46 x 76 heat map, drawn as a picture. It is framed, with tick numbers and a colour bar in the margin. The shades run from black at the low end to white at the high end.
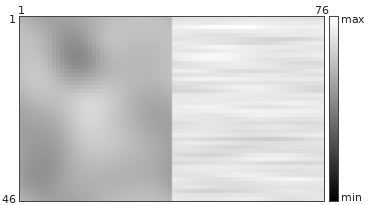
The table splits into one row of 2 panels. Panel 1,1: high, smooth. Panel 1,2: very high, streaked across, faint in contrast.
